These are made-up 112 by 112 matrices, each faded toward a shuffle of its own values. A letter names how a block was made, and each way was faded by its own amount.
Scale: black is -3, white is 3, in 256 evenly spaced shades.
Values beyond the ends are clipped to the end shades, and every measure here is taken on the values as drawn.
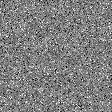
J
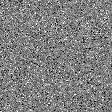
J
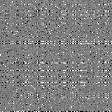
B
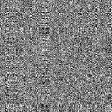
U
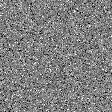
J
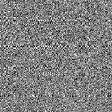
U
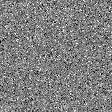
J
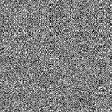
U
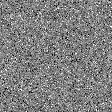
J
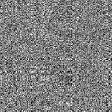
U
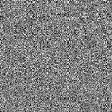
U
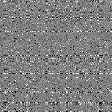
B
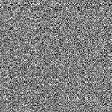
U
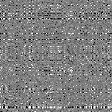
B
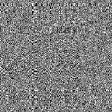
U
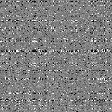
B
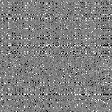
B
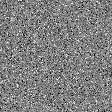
J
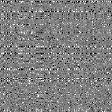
B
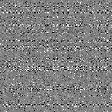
B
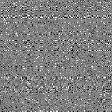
B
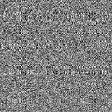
U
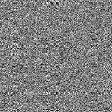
U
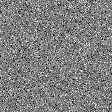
J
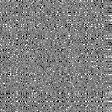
B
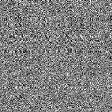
U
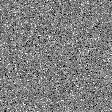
J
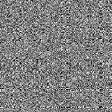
U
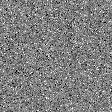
J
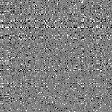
B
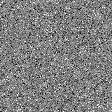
J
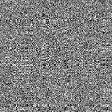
U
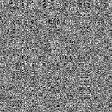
U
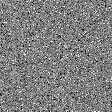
J
